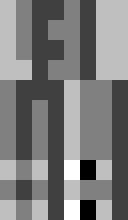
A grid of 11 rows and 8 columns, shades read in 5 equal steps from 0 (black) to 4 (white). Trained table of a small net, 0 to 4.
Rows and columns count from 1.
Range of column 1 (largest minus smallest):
1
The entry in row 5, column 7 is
2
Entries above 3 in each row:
0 0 0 0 0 0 0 0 1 0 1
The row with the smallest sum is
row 5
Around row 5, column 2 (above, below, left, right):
3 1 2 1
